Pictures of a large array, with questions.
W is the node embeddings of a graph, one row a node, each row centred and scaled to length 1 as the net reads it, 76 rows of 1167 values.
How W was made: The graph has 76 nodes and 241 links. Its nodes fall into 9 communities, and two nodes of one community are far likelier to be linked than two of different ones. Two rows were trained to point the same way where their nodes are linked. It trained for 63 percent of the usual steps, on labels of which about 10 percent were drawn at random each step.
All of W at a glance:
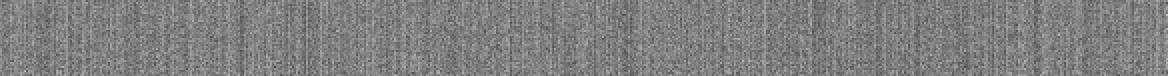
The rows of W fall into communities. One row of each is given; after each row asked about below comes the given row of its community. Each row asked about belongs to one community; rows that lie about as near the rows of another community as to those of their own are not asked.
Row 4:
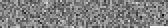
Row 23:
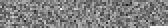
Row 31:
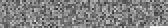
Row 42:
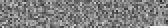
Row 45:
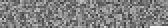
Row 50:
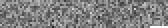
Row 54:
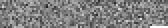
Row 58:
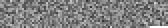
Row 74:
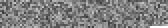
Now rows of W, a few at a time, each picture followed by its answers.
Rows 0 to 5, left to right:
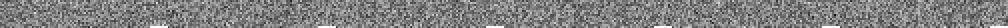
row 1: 74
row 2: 4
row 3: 42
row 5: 50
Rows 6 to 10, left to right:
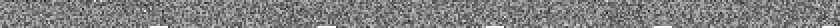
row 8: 45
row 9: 23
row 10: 42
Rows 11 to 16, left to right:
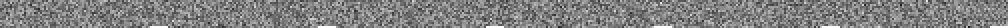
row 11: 58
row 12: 50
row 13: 42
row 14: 50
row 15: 23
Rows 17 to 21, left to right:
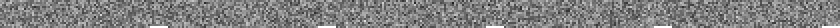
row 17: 58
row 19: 42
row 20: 50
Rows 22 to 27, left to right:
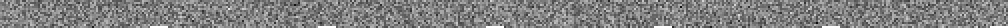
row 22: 31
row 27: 42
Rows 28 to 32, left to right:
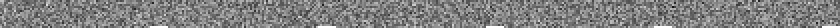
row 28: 23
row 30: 45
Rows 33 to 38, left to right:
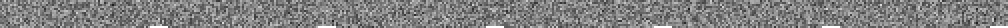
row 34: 74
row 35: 42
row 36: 74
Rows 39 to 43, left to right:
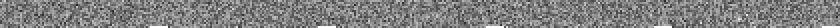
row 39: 54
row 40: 58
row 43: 74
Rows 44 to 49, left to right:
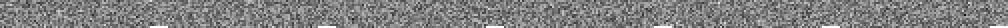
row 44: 58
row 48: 23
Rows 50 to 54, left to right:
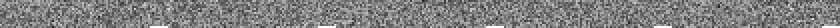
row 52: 31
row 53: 4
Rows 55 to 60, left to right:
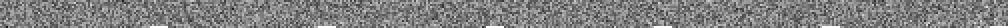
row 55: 31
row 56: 58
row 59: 54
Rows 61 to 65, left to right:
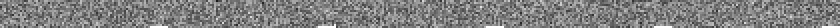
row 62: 74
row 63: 74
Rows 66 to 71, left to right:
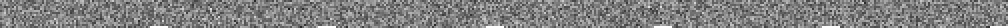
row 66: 58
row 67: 58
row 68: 50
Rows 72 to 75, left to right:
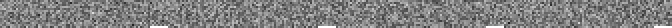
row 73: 42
